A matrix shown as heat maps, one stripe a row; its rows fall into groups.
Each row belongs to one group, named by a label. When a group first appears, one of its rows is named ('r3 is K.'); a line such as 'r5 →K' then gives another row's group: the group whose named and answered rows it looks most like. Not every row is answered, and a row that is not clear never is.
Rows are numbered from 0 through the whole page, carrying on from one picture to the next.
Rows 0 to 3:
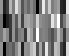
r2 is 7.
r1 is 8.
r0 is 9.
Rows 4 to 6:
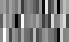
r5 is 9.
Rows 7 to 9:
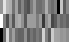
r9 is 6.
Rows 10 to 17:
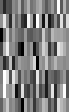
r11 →7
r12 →6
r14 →9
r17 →6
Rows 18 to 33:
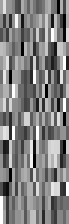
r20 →8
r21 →6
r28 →8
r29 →8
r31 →8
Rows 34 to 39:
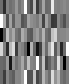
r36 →6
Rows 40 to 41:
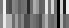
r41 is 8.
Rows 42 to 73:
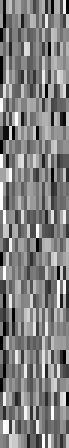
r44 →6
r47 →6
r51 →9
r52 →6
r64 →9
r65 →9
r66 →6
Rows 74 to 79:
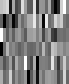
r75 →9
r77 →6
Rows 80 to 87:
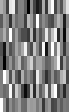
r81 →7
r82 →8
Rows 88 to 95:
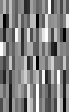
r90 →9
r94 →7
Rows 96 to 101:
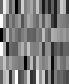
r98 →6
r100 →7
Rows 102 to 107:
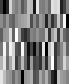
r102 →8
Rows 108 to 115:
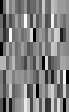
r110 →8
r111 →6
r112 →7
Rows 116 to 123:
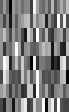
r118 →7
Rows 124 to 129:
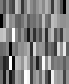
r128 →9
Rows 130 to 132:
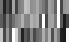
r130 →8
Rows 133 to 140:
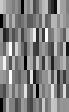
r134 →6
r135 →9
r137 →7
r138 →8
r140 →6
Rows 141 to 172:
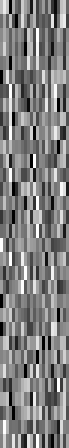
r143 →7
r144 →7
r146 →6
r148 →8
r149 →9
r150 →8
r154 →9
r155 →7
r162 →6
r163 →8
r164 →6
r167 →7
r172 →7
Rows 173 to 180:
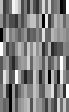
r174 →9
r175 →6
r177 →9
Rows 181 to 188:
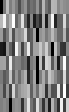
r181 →6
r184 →9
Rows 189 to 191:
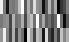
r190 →7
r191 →7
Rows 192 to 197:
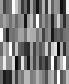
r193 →7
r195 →8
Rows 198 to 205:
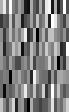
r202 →8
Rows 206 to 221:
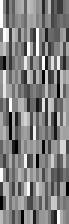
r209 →7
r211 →7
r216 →9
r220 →6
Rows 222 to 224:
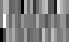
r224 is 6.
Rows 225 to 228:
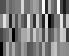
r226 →7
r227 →9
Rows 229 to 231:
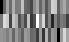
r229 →6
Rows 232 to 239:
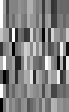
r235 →9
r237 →8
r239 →6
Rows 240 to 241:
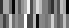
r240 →9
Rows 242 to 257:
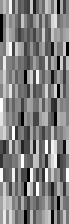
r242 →8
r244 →6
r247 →7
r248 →8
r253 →6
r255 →7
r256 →8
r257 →7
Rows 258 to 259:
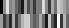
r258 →6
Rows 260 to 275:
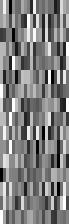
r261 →7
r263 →8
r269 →7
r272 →6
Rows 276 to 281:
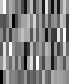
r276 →7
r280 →7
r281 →6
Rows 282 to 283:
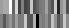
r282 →8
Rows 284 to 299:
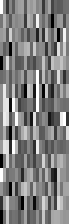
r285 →7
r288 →6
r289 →7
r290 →7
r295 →6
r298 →6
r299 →6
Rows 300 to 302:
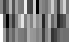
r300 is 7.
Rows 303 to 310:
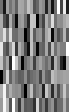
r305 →7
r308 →6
